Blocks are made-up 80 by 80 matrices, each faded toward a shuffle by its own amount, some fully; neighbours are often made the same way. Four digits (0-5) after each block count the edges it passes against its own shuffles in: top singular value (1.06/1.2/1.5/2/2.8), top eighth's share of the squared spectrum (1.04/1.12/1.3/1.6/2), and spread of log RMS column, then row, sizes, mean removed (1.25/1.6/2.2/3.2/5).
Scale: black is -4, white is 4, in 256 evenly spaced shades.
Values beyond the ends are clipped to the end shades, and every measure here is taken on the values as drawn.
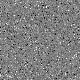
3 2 0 0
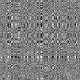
5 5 4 3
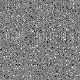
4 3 1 1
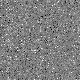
2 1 0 0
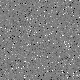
0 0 0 0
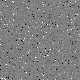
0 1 0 0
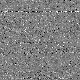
2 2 0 2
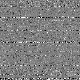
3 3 0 3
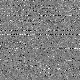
2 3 0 3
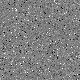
0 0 0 0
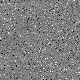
1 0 0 0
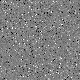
0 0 0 0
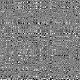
4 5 3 3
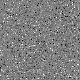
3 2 1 0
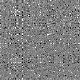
4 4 2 2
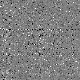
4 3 2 1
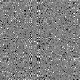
4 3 2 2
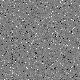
1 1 0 0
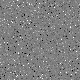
0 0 0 0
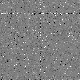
3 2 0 1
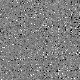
1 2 2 2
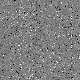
1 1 1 0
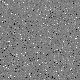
0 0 0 0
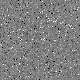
0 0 0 0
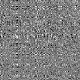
4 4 2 3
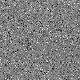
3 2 0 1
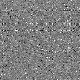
4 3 1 2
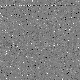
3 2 0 1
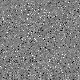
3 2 0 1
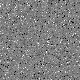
1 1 0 0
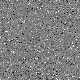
3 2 0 1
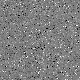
1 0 0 0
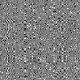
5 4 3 2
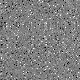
3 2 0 0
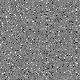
3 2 0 0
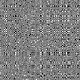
5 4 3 3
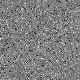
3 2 0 0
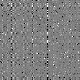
5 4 2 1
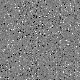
2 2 0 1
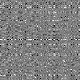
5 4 2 3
